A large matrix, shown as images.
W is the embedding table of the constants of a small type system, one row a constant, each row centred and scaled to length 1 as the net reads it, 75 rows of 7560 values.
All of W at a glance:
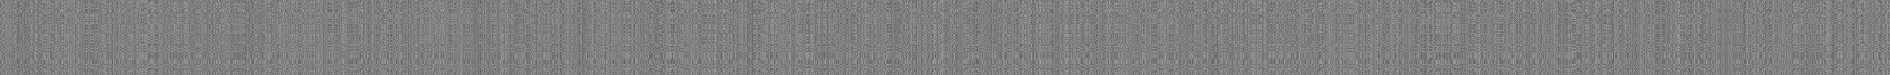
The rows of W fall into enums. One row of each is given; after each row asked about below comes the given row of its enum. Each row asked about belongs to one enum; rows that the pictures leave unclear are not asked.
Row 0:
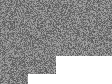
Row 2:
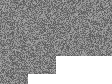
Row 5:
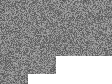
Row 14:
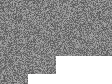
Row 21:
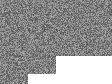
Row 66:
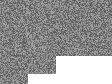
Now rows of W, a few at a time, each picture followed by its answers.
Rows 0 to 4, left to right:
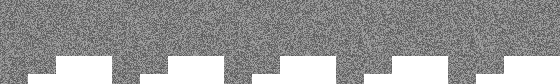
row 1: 2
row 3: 66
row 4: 66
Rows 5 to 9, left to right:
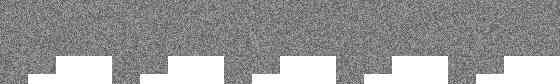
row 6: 2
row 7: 66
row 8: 14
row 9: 21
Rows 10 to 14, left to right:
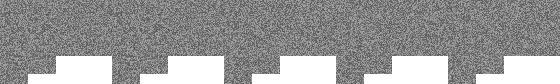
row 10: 21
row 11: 21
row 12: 0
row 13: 2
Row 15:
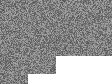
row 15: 5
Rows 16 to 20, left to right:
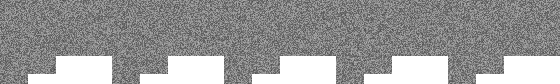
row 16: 5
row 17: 0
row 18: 14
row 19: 21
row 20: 14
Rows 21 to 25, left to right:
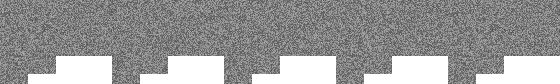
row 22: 5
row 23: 14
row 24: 66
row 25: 21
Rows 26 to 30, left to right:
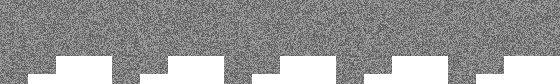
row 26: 2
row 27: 66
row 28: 2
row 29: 21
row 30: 5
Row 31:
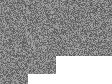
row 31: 66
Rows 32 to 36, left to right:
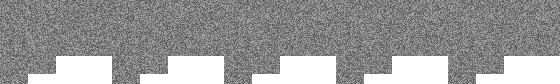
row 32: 66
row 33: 14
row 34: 2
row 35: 2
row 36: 2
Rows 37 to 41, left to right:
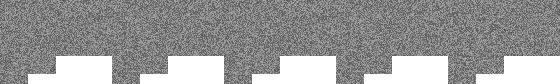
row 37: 5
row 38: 2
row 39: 5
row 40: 2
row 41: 21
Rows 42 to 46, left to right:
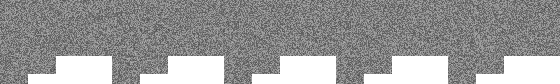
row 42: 5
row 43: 21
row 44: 0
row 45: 0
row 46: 66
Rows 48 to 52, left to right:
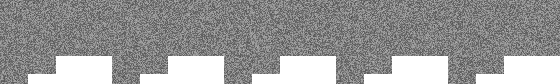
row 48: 14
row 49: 2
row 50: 66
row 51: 14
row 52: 0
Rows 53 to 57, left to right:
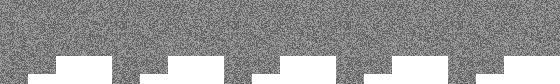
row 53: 2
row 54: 0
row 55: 0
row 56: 0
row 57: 0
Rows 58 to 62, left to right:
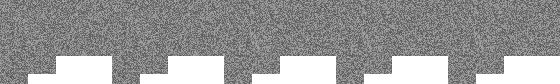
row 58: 2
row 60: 66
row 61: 66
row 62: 66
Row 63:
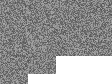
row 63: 66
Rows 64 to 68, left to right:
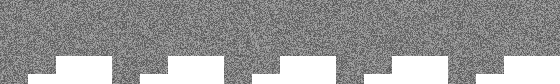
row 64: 14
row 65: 0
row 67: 5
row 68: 0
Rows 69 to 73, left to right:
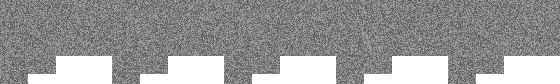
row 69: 0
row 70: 2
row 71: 2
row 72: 66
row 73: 0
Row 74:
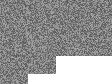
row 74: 66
